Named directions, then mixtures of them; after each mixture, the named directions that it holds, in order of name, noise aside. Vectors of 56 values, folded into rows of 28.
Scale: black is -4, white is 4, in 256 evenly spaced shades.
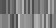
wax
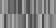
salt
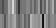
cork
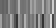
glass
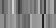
cork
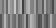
salt, wax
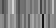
cork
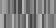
salt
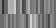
cork, salt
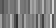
glass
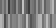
salt, wax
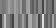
glass, salt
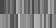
wax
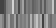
cork, wax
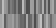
salt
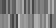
wax
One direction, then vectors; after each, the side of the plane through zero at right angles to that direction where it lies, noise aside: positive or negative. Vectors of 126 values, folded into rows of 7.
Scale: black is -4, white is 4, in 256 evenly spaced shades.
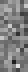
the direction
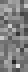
positive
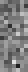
negative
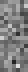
positive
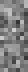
positive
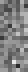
negative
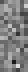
positive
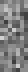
positive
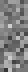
positive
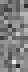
negative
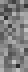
negative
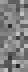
negative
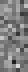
positive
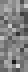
positive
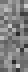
positive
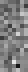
negative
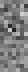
negative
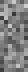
positive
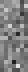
positive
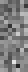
negative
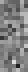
negative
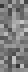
negative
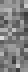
positive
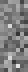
positive
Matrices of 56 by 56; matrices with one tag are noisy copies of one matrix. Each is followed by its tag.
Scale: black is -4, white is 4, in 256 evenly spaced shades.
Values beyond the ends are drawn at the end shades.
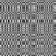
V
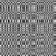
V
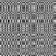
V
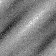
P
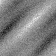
P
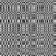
V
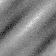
P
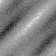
P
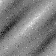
P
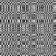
V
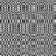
V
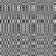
V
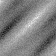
P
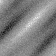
P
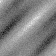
P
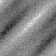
P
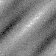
P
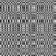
V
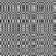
V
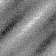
P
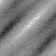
P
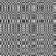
V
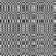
V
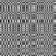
V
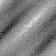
P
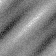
P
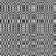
V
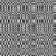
V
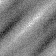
P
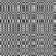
V
